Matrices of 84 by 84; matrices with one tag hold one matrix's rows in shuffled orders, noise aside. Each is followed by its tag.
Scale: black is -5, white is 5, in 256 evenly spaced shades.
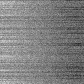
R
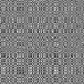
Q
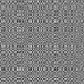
Q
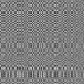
Q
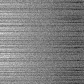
R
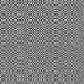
Q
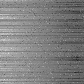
R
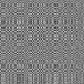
Q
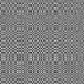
Q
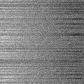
R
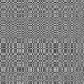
Q
